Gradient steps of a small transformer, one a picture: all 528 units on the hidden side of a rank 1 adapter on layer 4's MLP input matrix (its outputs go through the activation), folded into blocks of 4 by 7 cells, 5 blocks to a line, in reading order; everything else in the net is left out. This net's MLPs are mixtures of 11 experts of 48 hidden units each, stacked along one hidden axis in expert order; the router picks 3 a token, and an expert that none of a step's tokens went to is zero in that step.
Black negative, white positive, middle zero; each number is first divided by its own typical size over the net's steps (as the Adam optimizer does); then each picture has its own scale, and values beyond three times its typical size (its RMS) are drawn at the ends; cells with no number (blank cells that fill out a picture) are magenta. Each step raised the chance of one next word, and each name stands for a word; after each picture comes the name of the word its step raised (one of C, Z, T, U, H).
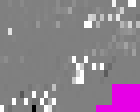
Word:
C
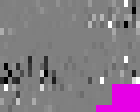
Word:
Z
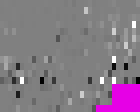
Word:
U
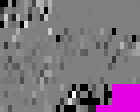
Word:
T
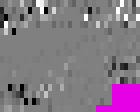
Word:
U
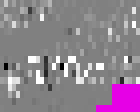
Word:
C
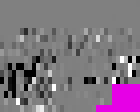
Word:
T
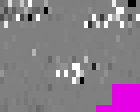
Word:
U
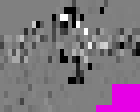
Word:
T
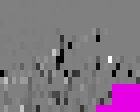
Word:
Z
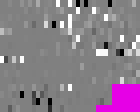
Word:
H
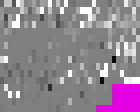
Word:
C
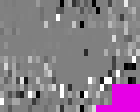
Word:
H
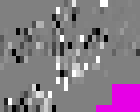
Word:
T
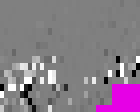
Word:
C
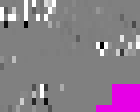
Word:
T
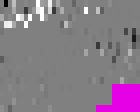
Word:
Z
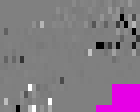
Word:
Z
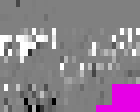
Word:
U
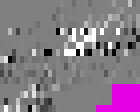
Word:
C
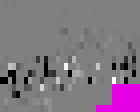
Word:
Z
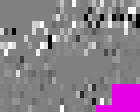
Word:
H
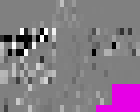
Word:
H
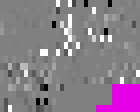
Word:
H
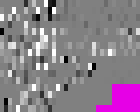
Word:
U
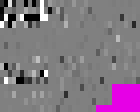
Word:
T
